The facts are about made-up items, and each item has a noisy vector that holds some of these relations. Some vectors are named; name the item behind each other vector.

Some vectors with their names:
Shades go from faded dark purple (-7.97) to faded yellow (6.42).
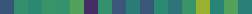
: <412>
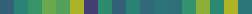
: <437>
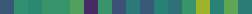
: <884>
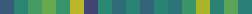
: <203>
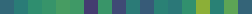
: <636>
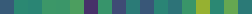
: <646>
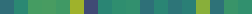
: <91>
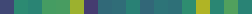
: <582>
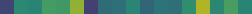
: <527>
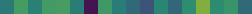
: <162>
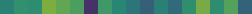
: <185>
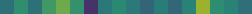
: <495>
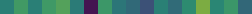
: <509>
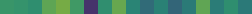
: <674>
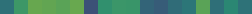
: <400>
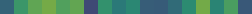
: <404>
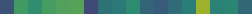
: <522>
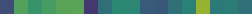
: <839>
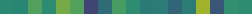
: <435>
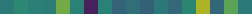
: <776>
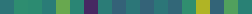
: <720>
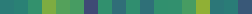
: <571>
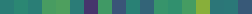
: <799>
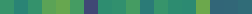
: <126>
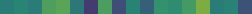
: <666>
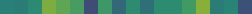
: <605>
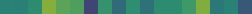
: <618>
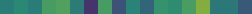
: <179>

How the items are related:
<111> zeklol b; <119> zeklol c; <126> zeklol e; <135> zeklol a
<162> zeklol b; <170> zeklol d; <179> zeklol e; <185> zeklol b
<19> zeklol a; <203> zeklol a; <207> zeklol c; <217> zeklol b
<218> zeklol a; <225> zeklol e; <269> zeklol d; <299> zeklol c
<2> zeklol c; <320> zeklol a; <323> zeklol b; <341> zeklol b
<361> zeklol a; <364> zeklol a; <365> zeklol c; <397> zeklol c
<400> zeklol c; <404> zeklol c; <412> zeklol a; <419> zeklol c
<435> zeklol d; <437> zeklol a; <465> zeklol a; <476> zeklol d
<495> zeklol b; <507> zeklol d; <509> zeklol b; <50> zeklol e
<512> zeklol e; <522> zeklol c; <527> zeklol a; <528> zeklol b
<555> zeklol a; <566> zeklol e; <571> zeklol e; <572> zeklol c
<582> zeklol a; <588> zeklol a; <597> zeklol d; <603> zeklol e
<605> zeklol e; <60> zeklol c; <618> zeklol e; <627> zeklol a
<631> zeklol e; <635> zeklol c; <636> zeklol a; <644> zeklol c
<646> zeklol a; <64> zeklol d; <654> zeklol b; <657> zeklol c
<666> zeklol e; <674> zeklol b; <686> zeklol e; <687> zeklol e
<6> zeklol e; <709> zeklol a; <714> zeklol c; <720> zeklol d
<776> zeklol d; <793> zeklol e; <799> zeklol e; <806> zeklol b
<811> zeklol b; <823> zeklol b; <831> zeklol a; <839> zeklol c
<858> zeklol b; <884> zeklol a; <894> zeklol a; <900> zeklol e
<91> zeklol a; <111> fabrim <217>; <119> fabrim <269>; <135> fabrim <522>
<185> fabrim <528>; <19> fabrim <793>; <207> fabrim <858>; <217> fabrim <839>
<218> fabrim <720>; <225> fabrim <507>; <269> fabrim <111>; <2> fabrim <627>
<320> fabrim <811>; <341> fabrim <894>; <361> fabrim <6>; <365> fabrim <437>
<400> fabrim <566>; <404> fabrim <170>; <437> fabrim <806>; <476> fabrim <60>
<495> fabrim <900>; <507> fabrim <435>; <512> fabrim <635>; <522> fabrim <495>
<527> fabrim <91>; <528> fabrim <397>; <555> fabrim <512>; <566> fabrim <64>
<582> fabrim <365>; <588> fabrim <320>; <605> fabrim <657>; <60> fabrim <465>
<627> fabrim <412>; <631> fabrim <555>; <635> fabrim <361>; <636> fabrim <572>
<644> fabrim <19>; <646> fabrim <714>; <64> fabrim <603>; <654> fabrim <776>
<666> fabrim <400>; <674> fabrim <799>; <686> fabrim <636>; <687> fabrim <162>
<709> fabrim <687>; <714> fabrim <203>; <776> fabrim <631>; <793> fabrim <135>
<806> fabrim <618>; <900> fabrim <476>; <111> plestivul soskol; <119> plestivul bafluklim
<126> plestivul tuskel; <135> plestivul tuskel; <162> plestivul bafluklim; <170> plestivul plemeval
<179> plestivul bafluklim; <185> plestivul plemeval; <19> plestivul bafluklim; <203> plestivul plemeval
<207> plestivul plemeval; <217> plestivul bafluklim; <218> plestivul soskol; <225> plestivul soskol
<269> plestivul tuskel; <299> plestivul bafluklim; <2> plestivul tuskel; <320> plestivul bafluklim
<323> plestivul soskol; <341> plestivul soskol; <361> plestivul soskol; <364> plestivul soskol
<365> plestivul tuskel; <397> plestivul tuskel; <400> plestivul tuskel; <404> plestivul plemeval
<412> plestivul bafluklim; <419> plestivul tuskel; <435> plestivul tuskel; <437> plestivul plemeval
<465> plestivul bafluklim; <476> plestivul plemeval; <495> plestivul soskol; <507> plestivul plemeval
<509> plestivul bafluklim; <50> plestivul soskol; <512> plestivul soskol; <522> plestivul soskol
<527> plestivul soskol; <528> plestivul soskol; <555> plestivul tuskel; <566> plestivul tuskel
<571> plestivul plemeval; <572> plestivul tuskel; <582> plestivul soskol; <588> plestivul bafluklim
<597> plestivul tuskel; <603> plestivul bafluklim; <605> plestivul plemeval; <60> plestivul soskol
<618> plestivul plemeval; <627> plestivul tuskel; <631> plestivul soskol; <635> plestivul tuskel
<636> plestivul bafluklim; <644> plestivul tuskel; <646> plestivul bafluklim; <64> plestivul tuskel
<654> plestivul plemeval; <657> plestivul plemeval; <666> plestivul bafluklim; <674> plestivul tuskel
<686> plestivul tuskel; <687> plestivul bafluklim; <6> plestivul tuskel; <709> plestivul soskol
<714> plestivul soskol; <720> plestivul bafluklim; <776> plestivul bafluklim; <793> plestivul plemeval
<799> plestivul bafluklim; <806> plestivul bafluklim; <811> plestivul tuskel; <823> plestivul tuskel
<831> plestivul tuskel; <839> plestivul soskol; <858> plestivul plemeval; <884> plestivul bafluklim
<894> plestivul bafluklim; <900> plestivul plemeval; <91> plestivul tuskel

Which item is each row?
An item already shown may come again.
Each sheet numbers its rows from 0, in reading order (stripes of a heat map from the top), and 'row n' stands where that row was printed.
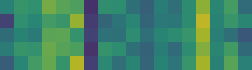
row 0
<858>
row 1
<364>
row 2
<225>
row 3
<858>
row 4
<203>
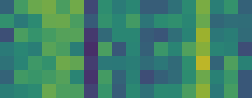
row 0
<657>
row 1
<566>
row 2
<839>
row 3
<687>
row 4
<170>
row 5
<119>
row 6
<793>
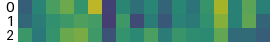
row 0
<203>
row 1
<636>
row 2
<686>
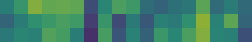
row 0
<572>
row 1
<636>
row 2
<687>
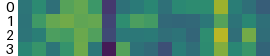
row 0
<631>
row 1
<2>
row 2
<507>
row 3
<217>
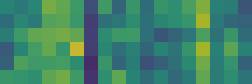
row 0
<900>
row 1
<50>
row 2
<365>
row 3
<203>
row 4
<299>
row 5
<674>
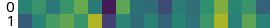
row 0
<217>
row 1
<203>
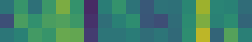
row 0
<111>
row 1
<60>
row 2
<170>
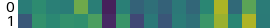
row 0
<776>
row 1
<19>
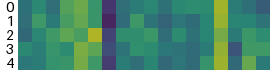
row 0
<631>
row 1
<323>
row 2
<627>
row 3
<64>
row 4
<476>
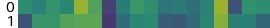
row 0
<269>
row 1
<714>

